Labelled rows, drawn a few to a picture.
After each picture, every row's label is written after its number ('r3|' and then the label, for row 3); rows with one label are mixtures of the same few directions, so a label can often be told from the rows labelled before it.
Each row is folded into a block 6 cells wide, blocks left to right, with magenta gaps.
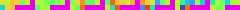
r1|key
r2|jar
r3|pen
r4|pen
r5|jar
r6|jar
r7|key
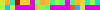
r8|pen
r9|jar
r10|jar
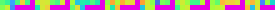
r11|pen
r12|key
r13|pen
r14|pen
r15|jar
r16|key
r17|key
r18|jar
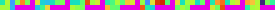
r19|pen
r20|jar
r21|jar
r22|key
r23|key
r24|pen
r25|pen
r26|jar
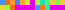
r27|pen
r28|jar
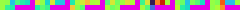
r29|key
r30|key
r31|jar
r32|pen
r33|pen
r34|key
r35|pen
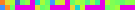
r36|jar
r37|key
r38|jar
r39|jar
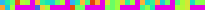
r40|jar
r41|jar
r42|key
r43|pen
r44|pen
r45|pen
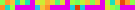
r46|jar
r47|key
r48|jar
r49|key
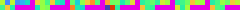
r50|pen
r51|key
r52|key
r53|jar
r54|key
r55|jar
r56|key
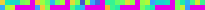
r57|jar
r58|jar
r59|key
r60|key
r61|key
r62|pen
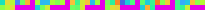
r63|key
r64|jar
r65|pen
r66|pen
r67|jar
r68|jar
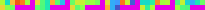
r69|key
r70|key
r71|jar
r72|key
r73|jar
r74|key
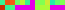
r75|jar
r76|pen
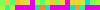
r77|pen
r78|jar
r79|jar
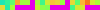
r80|jar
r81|key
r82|key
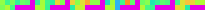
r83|pen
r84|pen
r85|key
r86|pen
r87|key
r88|jar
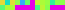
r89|pen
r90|jar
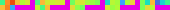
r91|jar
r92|pen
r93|jar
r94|key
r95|pen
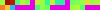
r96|jar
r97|key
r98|jar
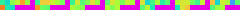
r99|key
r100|jar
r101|pen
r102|pen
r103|pen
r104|key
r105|pen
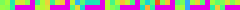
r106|pen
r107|key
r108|pen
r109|key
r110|jar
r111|pen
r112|jar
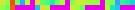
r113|pen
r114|jar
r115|jar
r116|key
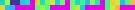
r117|key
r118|pen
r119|pen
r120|key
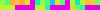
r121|key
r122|pen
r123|key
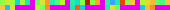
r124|jar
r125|pen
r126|jar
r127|jar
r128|key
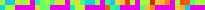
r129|jar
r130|key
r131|key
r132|key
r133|key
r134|jar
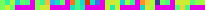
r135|pen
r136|pen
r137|key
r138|jar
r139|jar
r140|jar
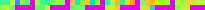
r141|pen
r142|jar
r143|pen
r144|key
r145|jar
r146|key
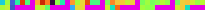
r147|pen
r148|jar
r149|key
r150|pen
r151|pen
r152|jar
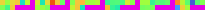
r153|pen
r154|key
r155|jar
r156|key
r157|key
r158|jar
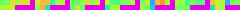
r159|key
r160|jar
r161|jar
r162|jar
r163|pen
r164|key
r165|jar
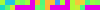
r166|jar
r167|pen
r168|jar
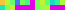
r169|jar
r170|key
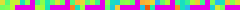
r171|pen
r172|pen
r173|jar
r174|jar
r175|jar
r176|key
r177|jar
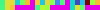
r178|key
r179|pen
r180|jar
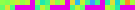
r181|jar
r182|jar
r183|pen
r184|pen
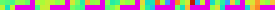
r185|jar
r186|key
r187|pen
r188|jar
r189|key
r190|pen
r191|pen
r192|key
